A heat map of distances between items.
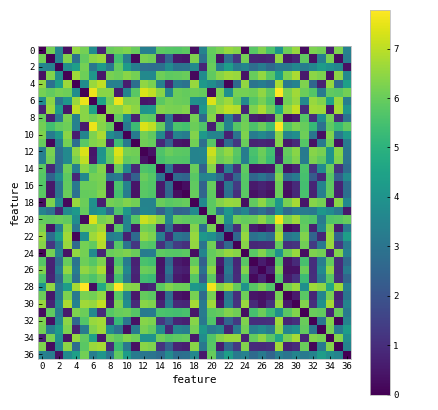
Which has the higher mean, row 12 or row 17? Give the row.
12
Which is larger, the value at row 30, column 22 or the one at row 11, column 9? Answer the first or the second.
the second
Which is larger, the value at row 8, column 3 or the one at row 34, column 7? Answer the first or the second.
the first
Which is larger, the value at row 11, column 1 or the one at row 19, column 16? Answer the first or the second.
the second
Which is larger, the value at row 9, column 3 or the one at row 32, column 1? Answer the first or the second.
the first
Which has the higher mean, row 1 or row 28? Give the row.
28
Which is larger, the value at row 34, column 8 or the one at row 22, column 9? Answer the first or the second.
the first
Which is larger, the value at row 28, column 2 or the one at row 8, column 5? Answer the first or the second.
the second
